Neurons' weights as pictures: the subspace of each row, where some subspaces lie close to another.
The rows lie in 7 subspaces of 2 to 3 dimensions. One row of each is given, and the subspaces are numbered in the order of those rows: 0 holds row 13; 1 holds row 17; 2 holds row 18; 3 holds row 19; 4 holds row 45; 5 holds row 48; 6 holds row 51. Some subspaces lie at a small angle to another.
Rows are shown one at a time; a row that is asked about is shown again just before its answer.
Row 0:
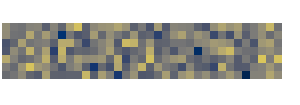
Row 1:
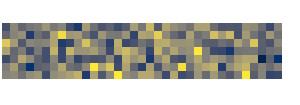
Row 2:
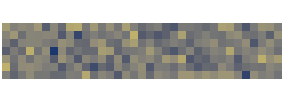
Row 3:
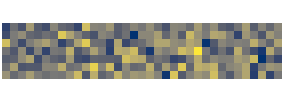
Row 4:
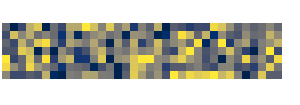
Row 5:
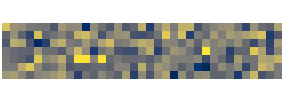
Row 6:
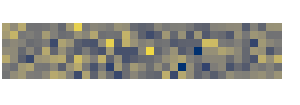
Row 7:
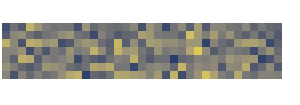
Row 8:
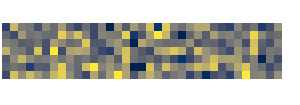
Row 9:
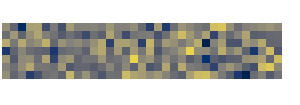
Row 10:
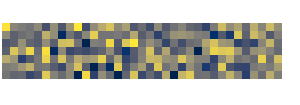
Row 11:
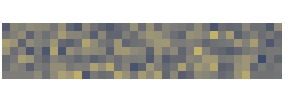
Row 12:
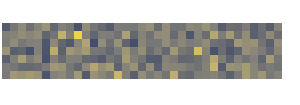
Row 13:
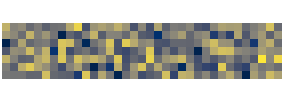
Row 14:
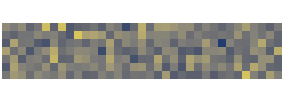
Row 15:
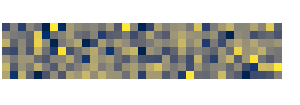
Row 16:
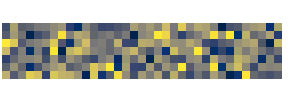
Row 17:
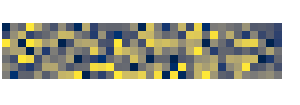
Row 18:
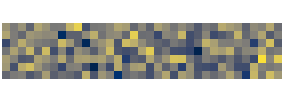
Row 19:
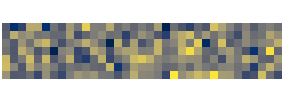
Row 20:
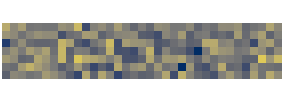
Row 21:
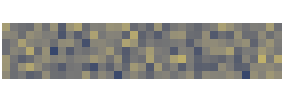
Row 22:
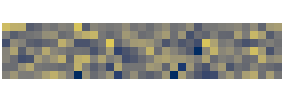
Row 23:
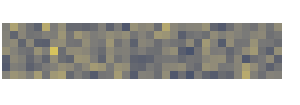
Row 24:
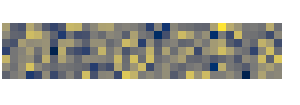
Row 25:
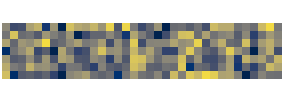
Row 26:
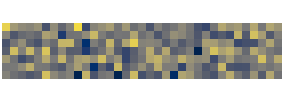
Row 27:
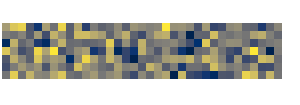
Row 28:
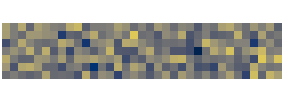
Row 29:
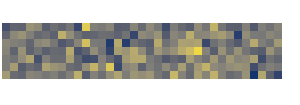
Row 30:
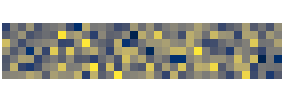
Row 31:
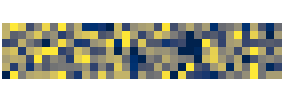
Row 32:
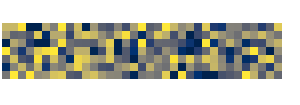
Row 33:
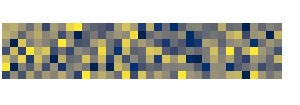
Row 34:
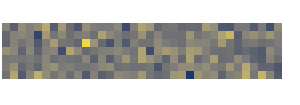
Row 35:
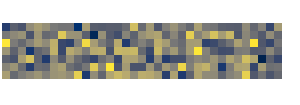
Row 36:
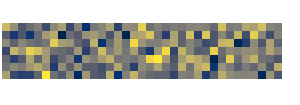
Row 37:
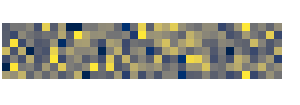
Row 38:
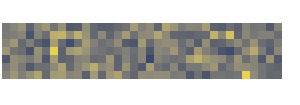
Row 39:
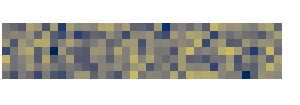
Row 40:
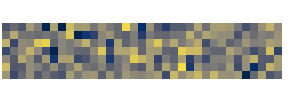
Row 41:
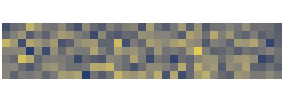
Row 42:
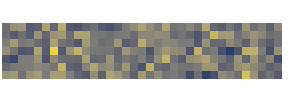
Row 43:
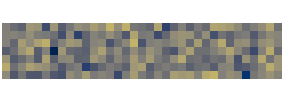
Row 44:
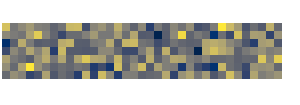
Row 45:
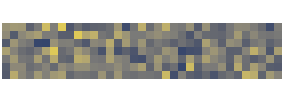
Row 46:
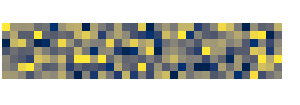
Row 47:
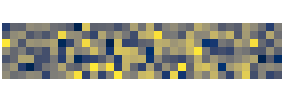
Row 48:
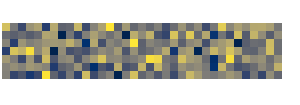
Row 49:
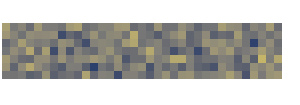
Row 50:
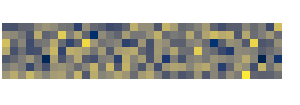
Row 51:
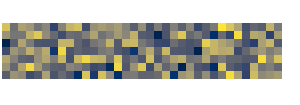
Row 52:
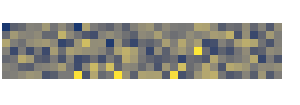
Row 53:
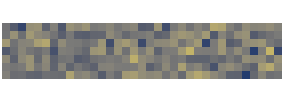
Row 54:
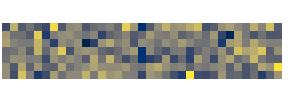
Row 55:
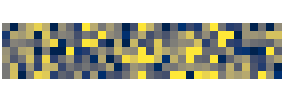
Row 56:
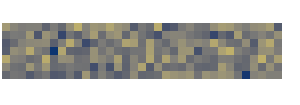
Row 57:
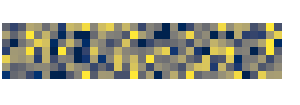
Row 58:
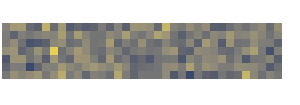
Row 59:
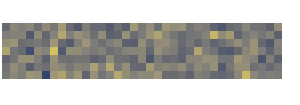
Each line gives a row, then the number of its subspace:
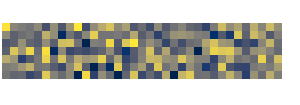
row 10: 5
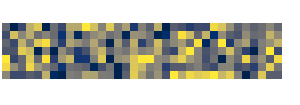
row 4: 3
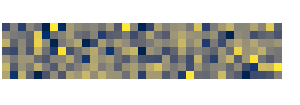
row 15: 3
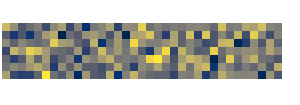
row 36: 5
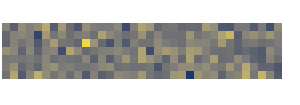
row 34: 3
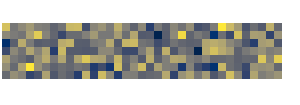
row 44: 6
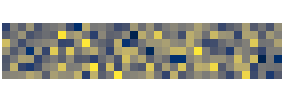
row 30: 2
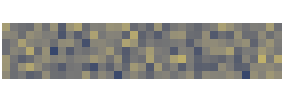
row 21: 2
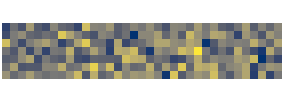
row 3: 2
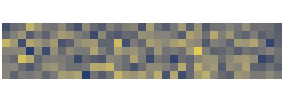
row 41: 1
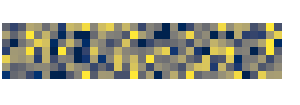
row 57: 6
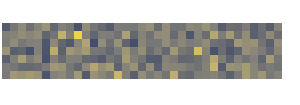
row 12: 5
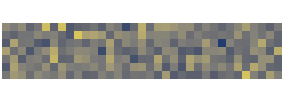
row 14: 4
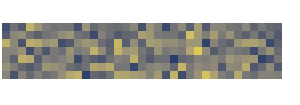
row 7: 1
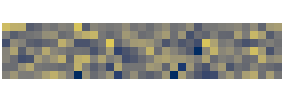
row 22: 5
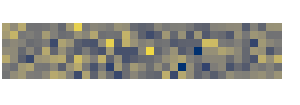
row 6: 5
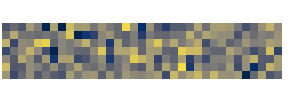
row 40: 4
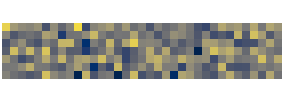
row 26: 5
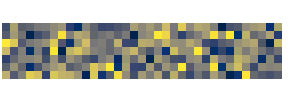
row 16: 6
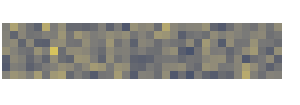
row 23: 3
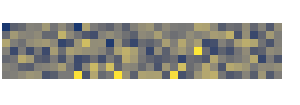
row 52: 5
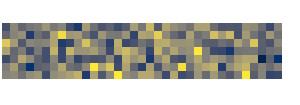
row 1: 0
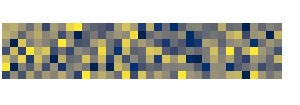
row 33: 4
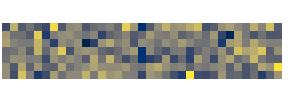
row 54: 3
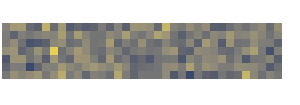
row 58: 3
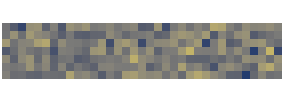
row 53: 6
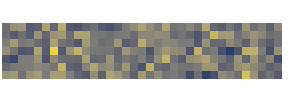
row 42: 5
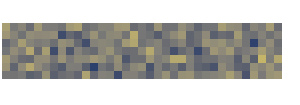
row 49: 2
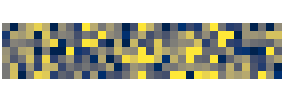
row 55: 3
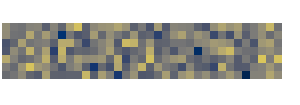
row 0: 0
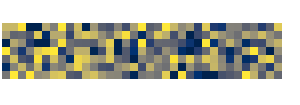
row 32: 1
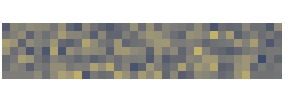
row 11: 1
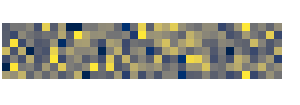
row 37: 4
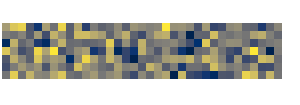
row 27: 1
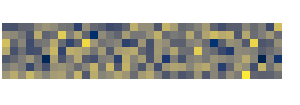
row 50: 1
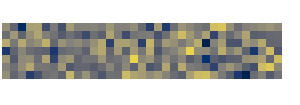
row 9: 6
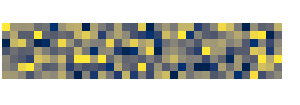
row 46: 6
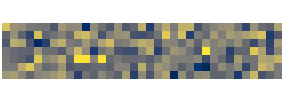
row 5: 6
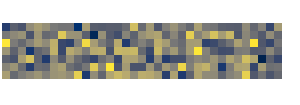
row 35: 1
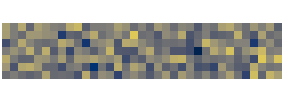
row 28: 2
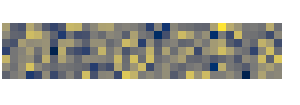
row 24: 6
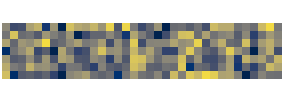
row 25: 4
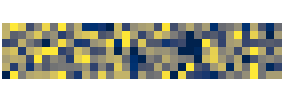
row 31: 4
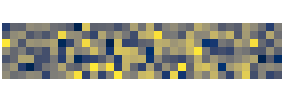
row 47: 0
